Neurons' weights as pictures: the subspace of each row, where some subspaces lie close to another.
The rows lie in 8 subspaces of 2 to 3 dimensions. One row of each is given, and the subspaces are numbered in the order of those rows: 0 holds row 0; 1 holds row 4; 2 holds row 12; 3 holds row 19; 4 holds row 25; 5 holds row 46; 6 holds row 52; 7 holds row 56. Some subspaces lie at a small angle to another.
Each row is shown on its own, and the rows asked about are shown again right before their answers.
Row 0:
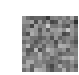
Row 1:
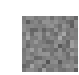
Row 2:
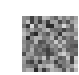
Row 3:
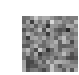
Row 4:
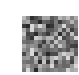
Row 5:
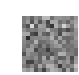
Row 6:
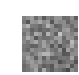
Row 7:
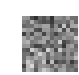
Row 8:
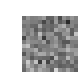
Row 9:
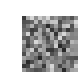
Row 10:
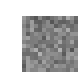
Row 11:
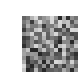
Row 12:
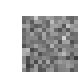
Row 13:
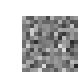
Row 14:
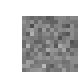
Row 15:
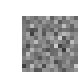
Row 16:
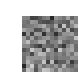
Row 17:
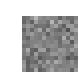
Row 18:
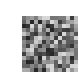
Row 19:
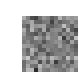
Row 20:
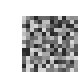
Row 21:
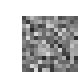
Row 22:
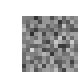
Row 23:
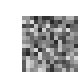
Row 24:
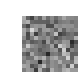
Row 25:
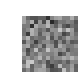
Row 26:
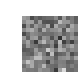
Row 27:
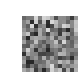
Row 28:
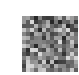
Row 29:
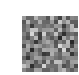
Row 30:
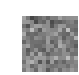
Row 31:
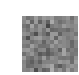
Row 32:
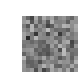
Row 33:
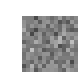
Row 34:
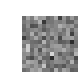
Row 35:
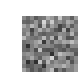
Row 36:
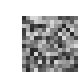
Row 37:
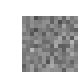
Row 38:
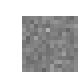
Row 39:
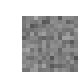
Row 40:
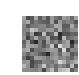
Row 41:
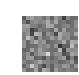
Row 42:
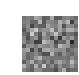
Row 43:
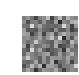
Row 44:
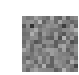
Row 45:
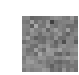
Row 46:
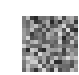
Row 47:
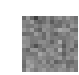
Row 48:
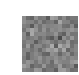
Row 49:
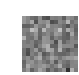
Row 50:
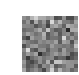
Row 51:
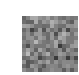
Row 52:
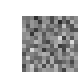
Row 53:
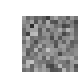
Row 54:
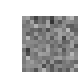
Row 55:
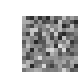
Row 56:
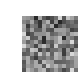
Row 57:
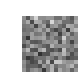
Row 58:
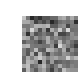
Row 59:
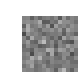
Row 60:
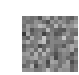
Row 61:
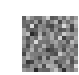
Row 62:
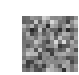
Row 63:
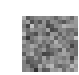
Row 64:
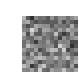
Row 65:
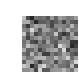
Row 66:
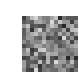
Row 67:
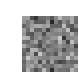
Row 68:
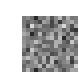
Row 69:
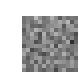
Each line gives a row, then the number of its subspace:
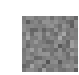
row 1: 3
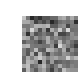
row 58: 1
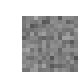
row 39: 2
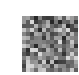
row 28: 6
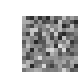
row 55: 1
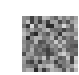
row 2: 4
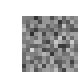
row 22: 6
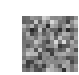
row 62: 6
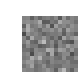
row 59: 7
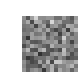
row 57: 5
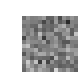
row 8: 2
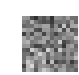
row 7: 7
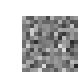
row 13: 5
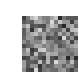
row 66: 3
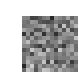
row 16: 7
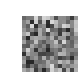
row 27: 4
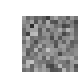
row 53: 4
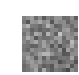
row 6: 1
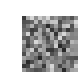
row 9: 1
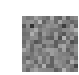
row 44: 5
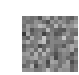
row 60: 7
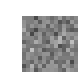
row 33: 6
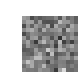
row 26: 7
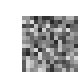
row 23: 6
